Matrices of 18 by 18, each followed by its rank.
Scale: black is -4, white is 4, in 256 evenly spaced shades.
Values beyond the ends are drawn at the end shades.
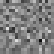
three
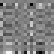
two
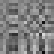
two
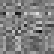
three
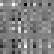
two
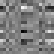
two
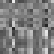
two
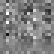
three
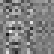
three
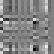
two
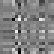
two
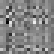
three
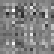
three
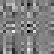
two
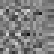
three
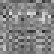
three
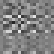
two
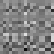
three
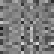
three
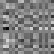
two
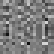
three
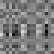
two
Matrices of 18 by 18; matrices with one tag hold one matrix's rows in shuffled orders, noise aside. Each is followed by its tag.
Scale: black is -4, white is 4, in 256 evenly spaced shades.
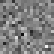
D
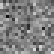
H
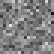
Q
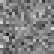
H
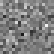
D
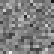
Q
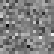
H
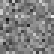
H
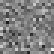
H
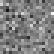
H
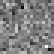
D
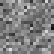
Q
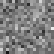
H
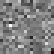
Q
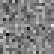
H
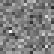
Q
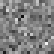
D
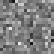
Q
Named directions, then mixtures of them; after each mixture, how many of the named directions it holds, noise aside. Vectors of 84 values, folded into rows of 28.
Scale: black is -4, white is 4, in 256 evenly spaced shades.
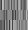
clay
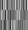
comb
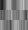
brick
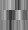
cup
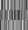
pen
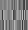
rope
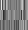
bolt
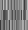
three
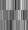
three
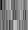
three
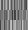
two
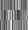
three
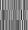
two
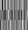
two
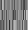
two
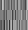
one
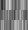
three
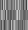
one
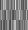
two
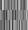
one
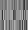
one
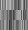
three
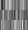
three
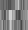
one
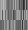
three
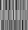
one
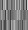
one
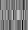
three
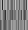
three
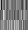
two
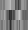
one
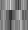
one
